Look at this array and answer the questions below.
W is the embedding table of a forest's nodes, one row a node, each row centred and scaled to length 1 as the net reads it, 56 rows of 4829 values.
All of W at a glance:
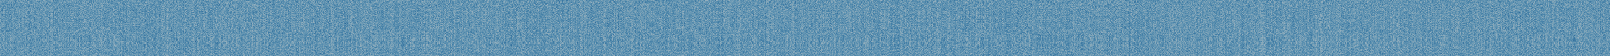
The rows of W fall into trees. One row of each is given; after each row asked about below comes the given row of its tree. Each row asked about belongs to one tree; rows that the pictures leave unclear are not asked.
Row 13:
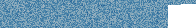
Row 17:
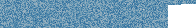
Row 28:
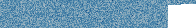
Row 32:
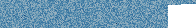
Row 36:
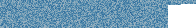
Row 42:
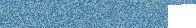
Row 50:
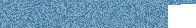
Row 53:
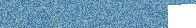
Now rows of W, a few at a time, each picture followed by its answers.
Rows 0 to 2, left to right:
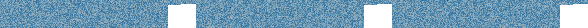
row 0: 13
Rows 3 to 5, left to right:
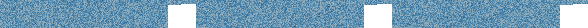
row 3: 28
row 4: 53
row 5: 42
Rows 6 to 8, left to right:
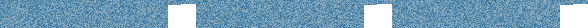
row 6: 50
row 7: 53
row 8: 28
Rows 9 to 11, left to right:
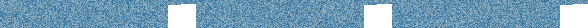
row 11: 13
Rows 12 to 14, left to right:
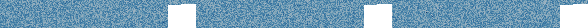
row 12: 17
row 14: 28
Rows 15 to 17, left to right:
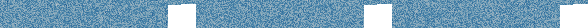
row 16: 50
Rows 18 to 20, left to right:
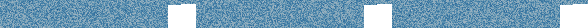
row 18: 36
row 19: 28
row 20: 13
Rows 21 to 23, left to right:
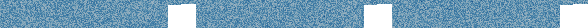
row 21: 28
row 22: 32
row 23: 36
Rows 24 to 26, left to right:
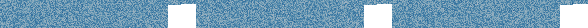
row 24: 17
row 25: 36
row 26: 17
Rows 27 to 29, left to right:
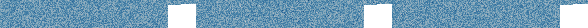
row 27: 28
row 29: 50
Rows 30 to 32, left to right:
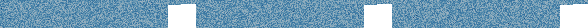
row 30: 53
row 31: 53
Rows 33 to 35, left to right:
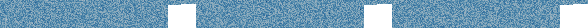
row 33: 50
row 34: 13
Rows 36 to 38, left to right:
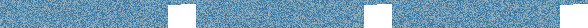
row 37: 32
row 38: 32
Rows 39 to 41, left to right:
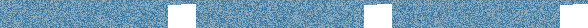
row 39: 32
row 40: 32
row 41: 17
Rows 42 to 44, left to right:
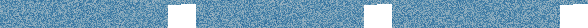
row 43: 42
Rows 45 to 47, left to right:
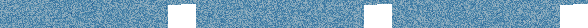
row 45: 32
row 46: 32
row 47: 28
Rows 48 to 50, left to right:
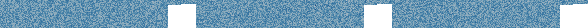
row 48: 32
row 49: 42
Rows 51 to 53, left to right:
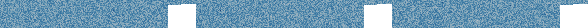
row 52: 17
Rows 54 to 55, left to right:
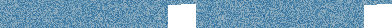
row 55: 28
